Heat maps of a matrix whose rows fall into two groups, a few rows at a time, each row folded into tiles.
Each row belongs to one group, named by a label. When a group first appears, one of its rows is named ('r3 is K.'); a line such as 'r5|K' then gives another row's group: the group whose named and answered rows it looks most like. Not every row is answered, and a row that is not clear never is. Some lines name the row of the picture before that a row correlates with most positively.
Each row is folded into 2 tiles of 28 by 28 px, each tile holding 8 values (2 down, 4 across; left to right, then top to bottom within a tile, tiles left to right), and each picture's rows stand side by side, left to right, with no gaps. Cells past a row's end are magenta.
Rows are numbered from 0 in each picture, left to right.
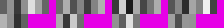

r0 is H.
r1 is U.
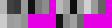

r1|H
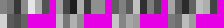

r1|U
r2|U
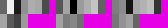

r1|H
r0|H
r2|H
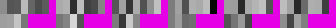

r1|U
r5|H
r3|H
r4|H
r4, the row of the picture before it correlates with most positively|2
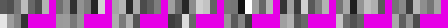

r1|U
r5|U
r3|H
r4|U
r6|H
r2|U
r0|U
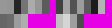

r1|U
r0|H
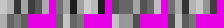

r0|U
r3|H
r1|H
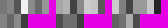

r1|H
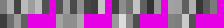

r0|H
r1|U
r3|U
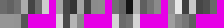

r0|U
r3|U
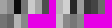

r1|U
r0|H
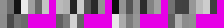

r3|H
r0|U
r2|U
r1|U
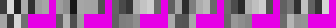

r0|U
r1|H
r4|H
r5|U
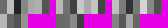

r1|H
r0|H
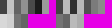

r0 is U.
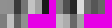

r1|U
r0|H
